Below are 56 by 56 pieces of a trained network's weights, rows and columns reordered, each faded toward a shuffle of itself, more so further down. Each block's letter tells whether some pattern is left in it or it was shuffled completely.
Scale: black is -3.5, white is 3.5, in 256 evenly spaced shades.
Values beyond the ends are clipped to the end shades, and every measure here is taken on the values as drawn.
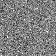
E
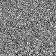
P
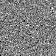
P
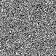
E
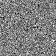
E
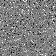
E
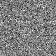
E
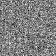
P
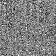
P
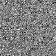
P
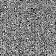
P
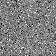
E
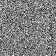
E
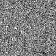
P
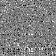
P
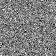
E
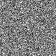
E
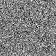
E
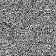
P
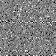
P
